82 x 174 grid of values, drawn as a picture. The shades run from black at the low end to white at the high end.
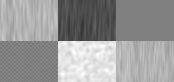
It is made of 2 by 3 panels. Panel 1,1: high, streaked downward, faint in contrast. Panel 1,2: low, streaked downward, faint in contrast. Panel 1,3: middling, flat. Panel 2,1: middling, checkered, faint in contrast. Panel 2,2: very high, blotchy, faint in contrast. Panel 2,3: high, streaked downward, faint in contrast.
